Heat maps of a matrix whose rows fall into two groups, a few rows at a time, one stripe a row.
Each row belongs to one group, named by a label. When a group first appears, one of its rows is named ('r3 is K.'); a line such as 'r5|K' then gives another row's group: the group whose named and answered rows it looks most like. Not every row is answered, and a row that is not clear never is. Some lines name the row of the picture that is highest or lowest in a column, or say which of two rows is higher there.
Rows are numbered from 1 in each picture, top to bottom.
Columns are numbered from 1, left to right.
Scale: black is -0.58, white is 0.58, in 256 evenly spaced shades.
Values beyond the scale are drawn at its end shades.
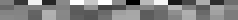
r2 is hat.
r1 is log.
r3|hat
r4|hat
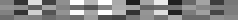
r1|log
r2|hat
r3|log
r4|hat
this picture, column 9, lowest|4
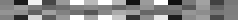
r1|log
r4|log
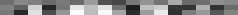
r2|log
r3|log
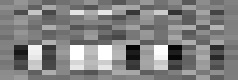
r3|log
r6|hat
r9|hat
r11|log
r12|log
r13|log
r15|hat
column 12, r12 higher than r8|Yes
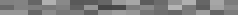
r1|hat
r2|hat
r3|hat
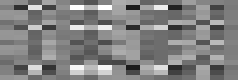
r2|log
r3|hat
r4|hat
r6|log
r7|hat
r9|hat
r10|hat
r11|hat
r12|hat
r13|hat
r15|log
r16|hat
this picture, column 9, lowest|13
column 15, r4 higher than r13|Yes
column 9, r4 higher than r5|Yes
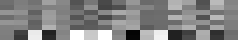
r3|hat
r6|hat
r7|log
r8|log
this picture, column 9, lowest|2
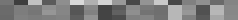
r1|log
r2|hat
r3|hat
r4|hat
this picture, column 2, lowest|1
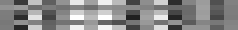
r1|log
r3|log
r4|log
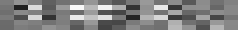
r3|hat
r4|log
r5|hat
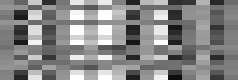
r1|log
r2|hat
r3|log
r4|log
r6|log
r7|log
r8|log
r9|log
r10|hat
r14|hat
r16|log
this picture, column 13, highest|10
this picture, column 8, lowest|10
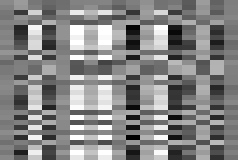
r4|hat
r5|hat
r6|log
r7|log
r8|log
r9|log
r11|hat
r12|log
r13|hat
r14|hat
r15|hat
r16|log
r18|log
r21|log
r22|log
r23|hat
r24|log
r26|log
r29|hat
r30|log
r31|log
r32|log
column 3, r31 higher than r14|Yes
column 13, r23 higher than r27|Yes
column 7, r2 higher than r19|No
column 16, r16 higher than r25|No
